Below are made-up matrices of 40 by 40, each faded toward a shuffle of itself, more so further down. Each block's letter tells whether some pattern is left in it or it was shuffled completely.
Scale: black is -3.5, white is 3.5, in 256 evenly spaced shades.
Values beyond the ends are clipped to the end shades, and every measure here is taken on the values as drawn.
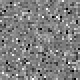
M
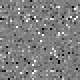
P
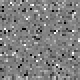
P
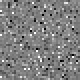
M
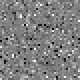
M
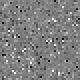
M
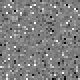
M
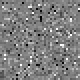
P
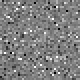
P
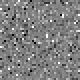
M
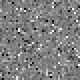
M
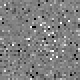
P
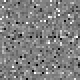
P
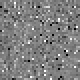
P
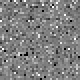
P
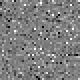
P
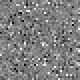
M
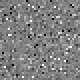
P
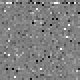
P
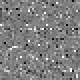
P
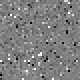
M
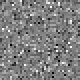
P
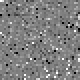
M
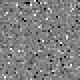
M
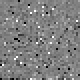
P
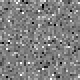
P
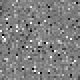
M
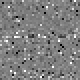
P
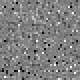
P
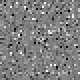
P
